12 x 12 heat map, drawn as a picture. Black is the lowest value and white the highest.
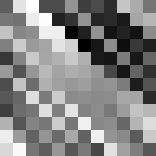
Grain: diagonal, down to the right. Calmest part: centre. Ninth with the highest average: top left. Average level on the scale: 50%.
